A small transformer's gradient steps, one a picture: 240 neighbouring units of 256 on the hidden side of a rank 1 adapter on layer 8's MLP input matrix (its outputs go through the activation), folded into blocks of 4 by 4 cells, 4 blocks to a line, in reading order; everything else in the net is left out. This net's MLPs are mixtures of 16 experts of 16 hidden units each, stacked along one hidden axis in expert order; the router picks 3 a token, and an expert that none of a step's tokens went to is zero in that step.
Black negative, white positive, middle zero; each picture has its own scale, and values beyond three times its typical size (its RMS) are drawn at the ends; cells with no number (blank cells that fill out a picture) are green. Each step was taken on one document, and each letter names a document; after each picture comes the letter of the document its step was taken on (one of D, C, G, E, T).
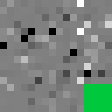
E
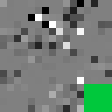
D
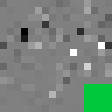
E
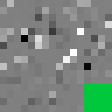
E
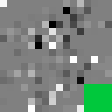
D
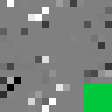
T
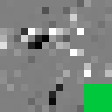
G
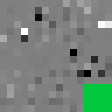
G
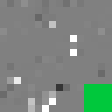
T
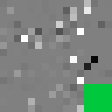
D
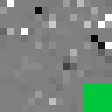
E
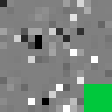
D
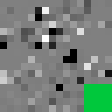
G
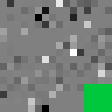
T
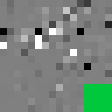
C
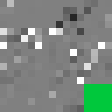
C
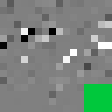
E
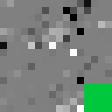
D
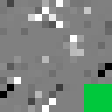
T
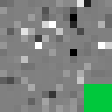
G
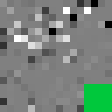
D
